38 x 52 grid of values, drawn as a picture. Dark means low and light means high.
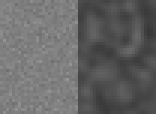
The table splits into one row of 2 panels. Panel 1,1: middling, fine-grained, faint in contrast. Panel 1,2: low, blotchy, faint in contrast.
